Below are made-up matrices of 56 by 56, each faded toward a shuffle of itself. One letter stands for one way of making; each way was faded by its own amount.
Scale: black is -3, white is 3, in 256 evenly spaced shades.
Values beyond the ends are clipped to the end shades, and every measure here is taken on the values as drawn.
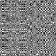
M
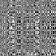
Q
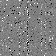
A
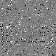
A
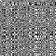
M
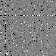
A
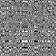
M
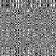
M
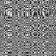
Q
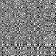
M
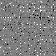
A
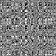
M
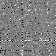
A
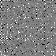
A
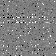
A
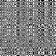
Q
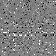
A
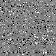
A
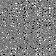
A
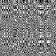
M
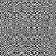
Q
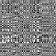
Q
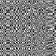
Q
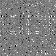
A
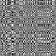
Q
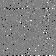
A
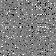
A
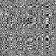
M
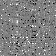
A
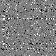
A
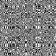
M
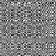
Q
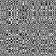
Q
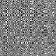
M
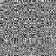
M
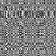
Q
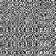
M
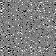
A
